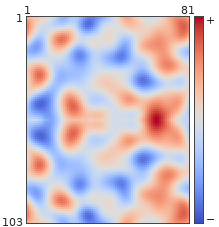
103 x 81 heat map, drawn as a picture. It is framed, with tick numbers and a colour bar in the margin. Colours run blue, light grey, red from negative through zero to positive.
The texture varies smoothly and slowly. There are no lone odd cells. The top and bottom halves mirror each other. The middle right is the ninth with the highest average.
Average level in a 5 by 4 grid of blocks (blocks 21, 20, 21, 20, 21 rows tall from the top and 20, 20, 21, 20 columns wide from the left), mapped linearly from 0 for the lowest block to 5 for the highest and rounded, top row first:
2 1 2 4 / 2 1 1 3 / 0 4 3 5 / 2 1 1 3 / 2 1 2 4
